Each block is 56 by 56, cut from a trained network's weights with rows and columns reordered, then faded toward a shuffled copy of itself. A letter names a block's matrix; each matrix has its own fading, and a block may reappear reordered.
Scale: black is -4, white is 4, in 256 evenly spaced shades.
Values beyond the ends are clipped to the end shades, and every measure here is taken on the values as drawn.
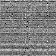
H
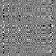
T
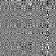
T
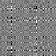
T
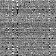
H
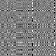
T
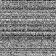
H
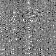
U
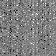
U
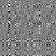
T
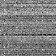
H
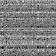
H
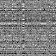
H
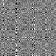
T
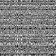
H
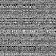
H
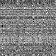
H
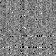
U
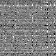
H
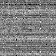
H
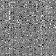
U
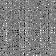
U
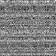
H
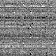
H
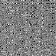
U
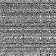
H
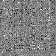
U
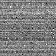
H
